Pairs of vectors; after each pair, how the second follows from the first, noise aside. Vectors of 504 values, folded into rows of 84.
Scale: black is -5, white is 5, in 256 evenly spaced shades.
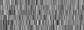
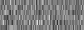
sign-scrambled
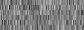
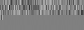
partly zeroed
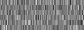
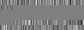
partly zeroed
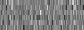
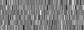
sign-scrambled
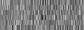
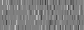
partly zeroed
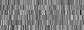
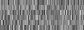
sign-scrambled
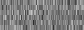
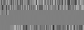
partly zeroed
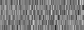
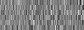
sign-scrambled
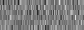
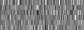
sign-scrambled
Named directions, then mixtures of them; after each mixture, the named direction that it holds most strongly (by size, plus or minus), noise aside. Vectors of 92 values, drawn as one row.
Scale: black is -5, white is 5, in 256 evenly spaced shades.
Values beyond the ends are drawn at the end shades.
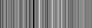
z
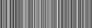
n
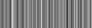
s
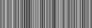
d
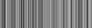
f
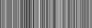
d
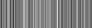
n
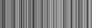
f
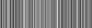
n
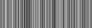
d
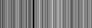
z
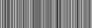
n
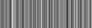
s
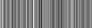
z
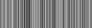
d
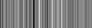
z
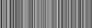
n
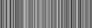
n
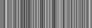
d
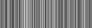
d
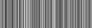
d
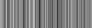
z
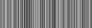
d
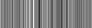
z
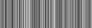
d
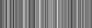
n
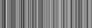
f
